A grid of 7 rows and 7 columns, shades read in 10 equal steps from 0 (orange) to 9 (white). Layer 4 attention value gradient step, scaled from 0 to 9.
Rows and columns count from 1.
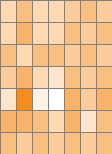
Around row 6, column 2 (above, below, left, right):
0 5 3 4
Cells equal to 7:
3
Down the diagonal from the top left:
6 3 4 7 3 7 4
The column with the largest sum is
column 4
